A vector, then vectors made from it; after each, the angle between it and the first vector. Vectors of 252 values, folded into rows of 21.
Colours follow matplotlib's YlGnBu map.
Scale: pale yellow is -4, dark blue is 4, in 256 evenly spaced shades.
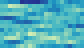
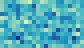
partly opposed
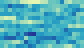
nearly opposite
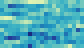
nearly opposite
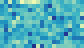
partly opposed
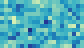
partly opposed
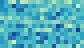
partly opposed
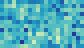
partly aligned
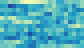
nearly opposite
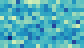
partly opposed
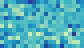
partly aligned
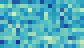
partly aligned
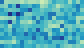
partly opposed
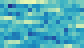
nearly opposite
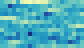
nearly opposite
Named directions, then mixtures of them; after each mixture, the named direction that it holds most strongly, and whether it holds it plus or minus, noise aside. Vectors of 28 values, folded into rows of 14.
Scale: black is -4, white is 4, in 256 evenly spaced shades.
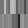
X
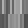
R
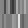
X, minus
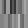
X, minus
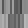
R, minus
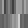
X, minus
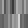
X, minus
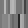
X, plus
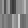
X, minus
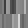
X, minus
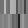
X, plus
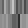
X, plus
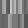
R, plus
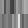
X, minus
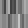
X, minus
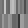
X, plus
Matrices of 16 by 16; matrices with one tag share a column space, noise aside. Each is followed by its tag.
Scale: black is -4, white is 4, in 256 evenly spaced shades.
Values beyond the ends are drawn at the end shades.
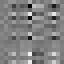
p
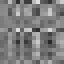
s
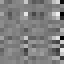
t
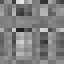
s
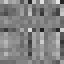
s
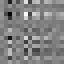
t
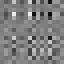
t
